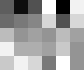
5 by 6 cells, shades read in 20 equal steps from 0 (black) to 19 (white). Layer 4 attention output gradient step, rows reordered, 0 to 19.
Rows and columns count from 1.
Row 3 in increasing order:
11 11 12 12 14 14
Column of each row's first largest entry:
4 4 1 1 5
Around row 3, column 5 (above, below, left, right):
6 15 11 12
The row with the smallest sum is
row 1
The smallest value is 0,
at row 1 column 5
